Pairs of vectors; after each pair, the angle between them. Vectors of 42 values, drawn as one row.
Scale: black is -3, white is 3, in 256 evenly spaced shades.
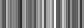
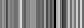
nearly opposite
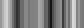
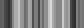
nearly opposite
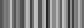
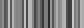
orthogonal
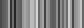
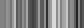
partly opposed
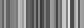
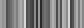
nearly parallel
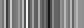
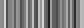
partly aligned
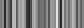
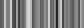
nearly opposite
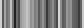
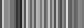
orthogonal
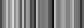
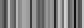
orthogonal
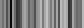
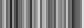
partly aligned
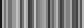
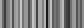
orthogonal
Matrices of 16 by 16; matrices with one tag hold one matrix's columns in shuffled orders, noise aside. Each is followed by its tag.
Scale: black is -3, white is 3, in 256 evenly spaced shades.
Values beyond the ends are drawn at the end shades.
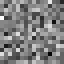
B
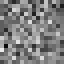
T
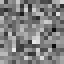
T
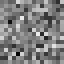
B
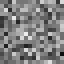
B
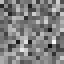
T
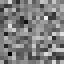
B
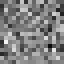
T
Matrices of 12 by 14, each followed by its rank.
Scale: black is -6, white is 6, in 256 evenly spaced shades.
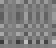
one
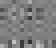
two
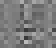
two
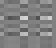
one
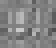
two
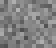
full rank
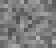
full rank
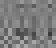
two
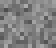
full rank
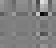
one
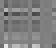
one
